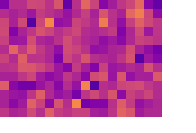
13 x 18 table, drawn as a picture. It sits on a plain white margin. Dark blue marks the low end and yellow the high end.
The values follow a bell shape. On average the colour sits 40% of the way up the scale. No seam splits the table. No overall slope runs across the table. In the bottom middle lies a patch that is rougher than the rest. The halves do not mirror each other.
